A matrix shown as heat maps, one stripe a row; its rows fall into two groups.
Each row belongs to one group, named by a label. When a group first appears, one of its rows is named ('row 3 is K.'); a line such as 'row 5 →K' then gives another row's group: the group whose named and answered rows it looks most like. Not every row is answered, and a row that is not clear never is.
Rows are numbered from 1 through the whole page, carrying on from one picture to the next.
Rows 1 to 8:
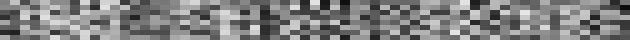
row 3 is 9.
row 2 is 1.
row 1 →1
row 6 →9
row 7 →9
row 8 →1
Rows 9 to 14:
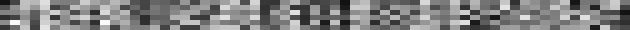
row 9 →9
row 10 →9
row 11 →1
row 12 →9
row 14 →9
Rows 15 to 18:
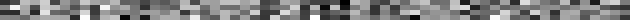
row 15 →9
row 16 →1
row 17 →9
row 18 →1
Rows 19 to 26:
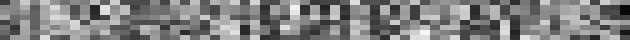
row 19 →9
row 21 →1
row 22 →1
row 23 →9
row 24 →9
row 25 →9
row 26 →9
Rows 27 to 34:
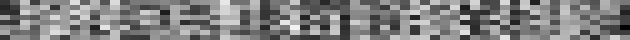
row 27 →9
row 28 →9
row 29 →9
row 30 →1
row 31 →9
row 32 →1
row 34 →9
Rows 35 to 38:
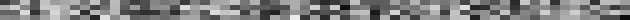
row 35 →9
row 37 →9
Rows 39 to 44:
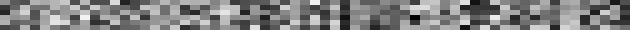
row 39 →1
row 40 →9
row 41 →9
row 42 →1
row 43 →1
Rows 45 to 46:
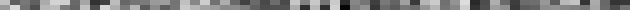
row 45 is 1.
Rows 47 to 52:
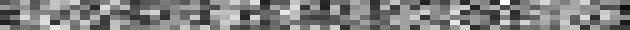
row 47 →9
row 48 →1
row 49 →9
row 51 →9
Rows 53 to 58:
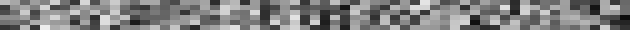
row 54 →9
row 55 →9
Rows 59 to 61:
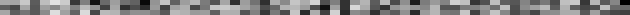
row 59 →1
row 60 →9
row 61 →1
